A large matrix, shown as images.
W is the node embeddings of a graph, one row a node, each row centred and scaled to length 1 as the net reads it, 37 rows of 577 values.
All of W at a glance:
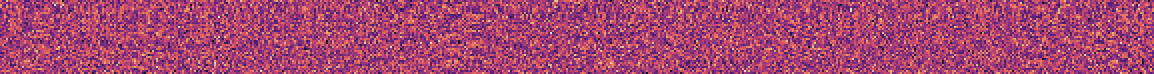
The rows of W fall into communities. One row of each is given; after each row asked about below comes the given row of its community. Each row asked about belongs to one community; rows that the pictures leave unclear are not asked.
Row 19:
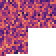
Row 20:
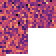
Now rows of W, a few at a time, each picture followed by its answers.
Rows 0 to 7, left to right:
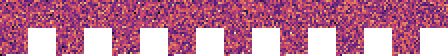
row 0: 19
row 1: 20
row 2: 19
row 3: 19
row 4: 19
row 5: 19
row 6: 19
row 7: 20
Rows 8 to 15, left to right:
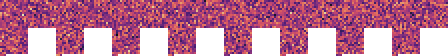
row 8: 20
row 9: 20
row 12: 19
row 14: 19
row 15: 20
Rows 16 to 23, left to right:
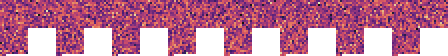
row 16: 19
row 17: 19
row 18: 20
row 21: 20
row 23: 20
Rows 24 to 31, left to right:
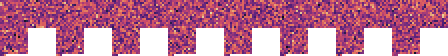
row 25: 19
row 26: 19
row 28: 20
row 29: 20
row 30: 19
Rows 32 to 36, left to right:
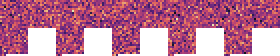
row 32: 20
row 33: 19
